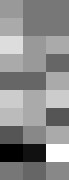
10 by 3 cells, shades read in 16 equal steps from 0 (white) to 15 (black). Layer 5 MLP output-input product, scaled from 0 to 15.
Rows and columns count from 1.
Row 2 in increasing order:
5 8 8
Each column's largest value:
15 14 10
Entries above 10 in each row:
0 0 0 0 0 0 0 0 2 0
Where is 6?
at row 1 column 1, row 3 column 2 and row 4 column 2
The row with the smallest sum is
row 6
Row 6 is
3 5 3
